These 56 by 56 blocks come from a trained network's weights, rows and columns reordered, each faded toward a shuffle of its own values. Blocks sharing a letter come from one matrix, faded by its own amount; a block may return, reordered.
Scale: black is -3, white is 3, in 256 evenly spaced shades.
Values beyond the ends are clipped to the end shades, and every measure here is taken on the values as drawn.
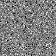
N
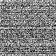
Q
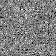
N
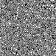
N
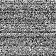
Q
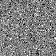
N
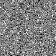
N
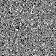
N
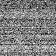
Q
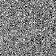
N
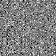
N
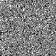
N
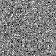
N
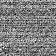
Q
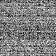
Q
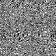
N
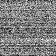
Q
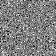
N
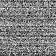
Q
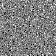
N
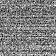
Q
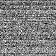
Q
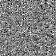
N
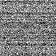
Q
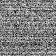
Q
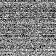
Q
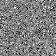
N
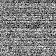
Q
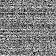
Q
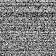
Q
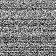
Q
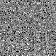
N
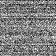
Q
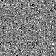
N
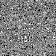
N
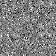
N
